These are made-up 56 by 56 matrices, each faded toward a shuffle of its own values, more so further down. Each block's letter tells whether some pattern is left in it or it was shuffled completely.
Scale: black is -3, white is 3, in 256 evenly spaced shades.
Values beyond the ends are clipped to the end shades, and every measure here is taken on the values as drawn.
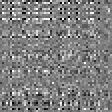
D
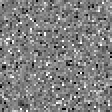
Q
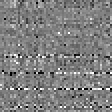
D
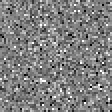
Q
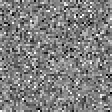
Q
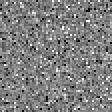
Q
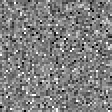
Q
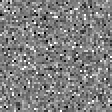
Q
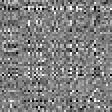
D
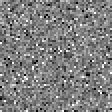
Q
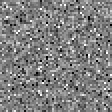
Q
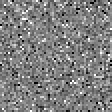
Q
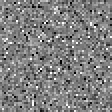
Q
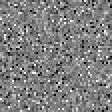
Q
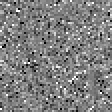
Q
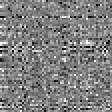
D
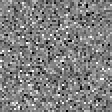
Q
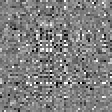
D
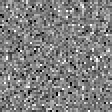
Q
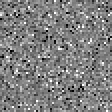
Q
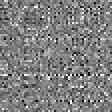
D
